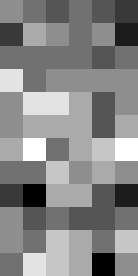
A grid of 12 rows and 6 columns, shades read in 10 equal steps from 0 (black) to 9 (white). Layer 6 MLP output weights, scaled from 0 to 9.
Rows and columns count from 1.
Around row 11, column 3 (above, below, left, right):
4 7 4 6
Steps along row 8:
same up down up down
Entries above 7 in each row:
0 0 0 1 2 0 2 0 0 0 0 1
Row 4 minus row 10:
3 1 1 2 2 1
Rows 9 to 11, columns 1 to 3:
2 0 6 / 5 3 4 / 5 4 7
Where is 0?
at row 9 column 2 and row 12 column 5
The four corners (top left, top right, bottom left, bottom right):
5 2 4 5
